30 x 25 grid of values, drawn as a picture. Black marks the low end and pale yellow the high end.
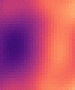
The middle left is the ninth with the lowest average. There is an overall slope up to the right. There are no regular stripes. The texture varies smoothly and slowly.
